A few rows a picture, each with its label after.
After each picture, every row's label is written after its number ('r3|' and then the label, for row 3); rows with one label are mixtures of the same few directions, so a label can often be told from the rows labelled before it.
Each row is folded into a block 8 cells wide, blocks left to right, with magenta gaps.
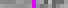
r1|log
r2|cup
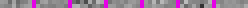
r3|cup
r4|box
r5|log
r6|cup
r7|cup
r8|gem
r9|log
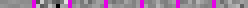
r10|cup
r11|gem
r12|cup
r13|log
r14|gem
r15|cup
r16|gem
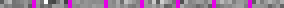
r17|box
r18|box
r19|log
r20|cup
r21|cup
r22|box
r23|log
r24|box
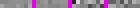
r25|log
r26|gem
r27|box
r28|log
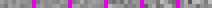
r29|cup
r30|cup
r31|cup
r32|log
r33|gem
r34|box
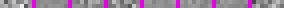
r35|gem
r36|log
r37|cup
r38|gem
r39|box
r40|cup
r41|box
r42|cup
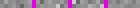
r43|gem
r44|gem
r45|box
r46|box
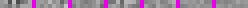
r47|cup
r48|log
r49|log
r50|cup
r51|gem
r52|log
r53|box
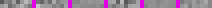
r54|cup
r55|log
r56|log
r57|cup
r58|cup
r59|cup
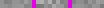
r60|gem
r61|log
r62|log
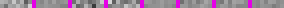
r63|log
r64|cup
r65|gem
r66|box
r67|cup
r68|cup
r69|cup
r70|cup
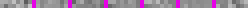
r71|log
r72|log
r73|box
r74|log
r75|log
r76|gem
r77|gem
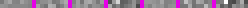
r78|box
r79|gem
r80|box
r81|box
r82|cup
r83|gem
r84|box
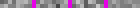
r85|cup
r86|gem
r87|gem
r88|gem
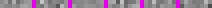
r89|cup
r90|gem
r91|gem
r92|cup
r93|box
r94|log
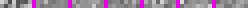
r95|cup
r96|box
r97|gem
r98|log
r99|cup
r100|box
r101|cup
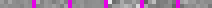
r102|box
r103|box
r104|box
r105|box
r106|box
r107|log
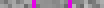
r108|gem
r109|log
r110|gem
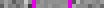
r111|log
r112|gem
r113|box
